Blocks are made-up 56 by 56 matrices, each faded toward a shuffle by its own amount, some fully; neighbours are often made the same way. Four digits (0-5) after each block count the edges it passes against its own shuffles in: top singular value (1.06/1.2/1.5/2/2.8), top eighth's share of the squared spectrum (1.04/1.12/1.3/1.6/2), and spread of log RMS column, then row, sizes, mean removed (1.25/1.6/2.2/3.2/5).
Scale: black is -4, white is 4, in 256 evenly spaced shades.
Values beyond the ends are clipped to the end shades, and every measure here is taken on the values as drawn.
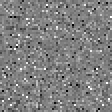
2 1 0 0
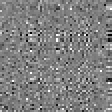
4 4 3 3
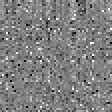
4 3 2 1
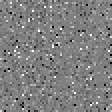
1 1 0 0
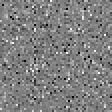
3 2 1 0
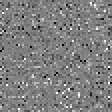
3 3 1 1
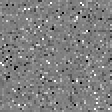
1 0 0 0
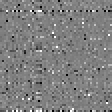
4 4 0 2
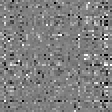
4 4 2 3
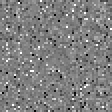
2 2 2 0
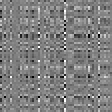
4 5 4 3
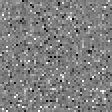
2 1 0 0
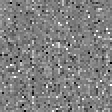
2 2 1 0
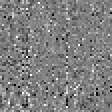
3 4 2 1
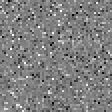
0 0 0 0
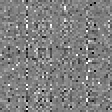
4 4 3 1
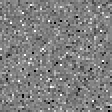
1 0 0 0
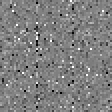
3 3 1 0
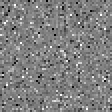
1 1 0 0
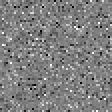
2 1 0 0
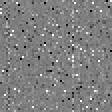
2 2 0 0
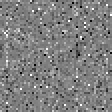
2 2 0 0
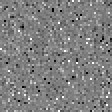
1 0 0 0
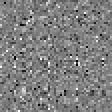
3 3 2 1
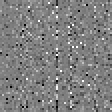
3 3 2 0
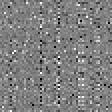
4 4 2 2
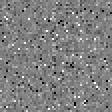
1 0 0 0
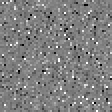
0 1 0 0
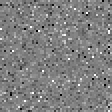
2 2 0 0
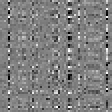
4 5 3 2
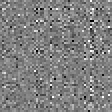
4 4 2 2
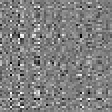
4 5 3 3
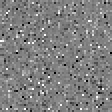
0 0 0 0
